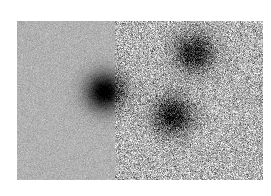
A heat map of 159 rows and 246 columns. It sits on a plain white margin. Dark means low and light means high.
The values are skewed, with a long tail toward low values. A vertical seam about 40% of the way across splits the table, and the left part is calmer. There is no overall slope. There are three dips. The centre is the ninth with the lowest average.
